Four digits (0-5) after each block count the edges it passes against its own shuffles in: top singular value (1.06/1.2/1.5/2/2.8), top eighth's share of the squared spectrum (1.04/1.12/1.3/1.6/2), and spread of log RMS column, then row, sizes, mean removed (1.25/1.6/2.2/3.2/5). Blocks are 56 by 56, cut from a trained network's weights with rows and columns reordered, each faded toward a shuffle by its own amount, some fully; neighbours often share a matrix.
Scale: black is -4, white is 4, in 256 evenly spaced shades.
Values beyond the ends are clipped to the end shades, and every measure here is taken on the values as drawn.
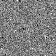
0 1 0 1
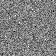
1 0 0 0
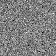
1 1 0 0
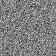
0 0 0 0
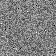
0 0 0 0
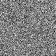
1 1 0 0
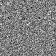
1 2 0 0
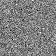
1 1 0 0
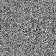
2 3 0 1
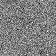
0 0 0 0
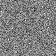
0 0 0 0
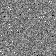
0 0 0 0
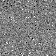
0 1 0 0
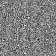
2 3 1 1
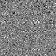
3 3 1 2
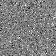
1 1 0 0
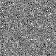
2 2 1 0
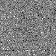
2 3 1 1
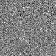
3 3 1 1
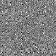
3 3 2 1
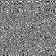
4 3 0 2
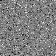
2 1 0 1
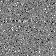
2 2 0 1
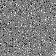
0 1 0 0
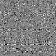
3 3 0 2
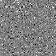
3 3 0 2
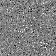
1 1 0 0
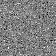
0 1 0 0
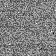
1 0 0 0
